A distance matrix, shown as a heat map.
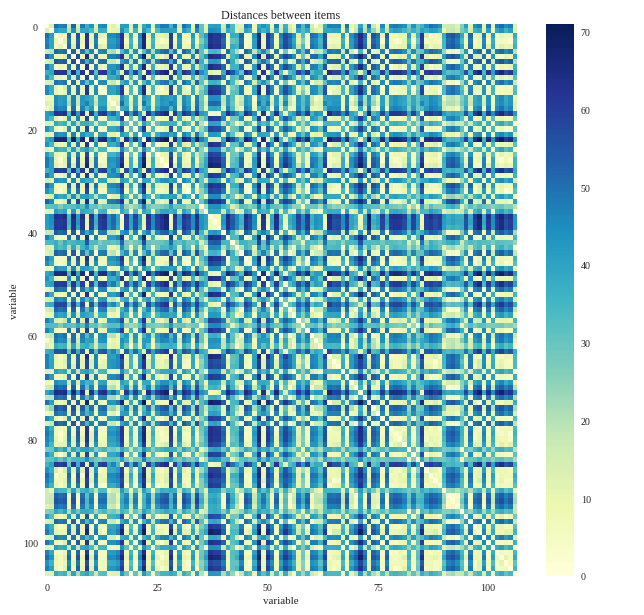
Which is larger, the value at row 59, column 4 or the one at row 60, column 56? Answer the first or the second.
the second
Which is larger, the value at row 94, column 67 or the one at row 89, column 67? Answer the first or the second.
the second
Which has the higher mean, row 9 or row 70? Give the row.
9
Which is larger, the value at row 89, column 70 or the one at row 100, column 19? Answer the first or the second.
the first
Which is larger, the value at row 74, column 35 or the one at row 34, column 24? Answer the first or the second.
the second
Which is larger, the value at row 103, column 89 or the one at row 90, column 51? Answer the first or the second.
the second
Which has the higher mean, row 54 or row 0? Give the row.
54
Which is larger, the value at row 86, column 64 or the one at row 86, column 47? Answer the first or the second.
the second
